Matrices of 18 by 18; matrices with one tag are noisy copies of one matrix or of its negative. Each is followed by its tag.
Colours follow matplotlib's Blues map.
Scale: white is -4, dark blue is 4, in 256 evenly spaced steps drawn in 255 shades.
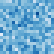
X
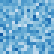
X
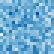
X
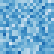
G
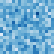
X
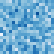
X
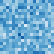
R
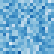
G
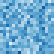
G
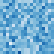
G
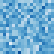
G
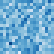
G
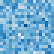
R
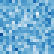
X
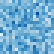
X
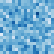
X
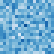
R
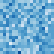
G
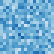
R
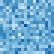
R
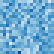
G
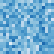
G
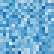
G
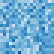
G
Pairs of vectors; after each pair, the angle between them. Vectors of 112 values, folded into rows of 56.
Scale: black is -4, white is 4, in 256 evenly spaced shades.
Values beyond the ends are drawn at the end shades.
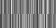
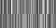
nearly parallel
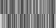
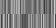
orthogonal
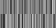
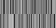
partly aligned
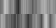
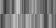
nearly opposite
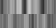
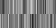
partly aligned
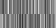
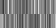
nearly parallel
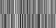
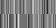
orthogonal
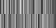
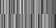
nearly parallel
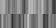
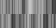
nearly parallel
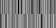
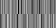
nearly parallel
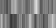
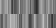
nearly opposite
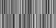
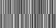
nearly opposite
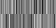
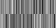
nearly parallel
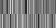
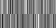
nearly opposite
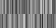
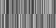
partly aligned
